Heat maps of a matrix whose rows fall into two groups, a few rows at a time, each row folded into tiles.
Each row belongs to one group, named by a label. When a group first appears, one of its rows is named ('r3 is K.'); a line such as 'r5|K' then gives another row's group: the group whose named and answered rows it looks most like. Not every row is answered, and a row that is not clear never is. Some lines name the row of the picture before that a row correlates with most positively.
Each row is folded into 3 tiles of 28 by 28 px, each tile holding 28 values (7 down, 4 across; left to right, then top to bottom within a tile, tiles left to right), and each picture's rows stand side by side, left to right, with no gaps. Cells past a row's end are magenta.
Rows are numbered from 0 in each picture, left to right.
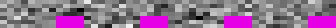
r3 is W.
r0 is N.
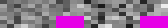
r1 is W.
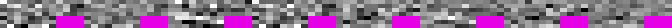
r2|N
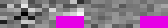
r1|W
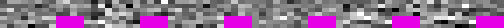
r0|W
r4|N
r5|N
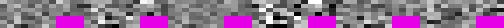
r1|W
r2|W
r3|W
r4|W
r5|N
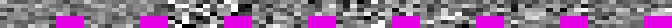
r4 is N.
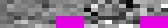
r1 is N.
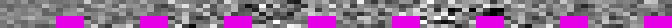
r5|N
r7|W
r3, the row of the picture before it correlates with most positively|1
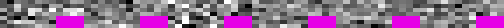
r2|W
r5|W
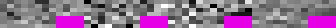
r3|N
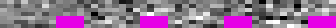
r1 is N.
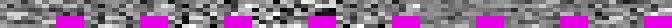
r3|N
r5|N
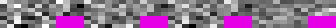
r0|W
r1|W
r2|W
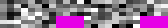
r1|W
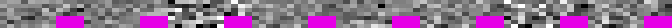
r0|N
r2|W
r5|W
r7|W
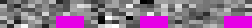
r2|N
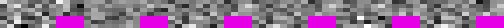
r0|W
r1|N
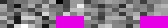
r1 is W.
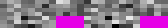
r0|W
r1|W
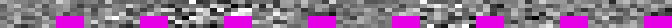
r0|W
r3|N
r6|N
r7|N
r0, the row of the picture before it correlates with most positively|0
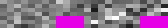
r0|W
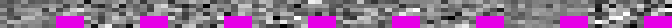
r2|W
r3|W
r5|N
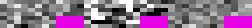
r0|W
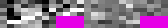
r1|N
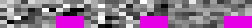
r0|N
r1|W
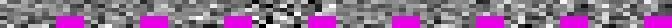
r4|W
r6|W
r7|W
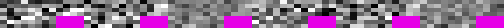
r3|N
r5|W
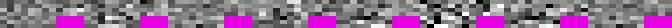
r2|W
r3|N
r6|N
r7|W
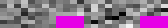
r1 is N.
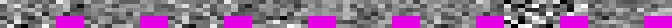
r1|W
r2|W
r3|N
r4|N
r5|W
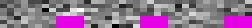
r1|W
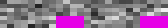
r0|W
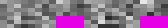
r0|W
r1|W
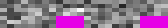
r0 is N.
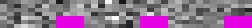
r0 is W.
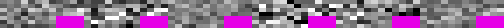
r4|N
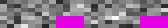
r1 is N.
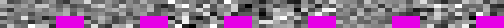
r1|W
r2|W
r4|N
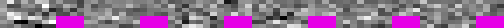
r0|N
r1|N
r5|W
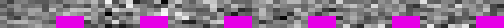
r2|N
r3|N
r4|W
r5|W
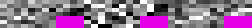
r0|N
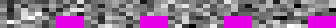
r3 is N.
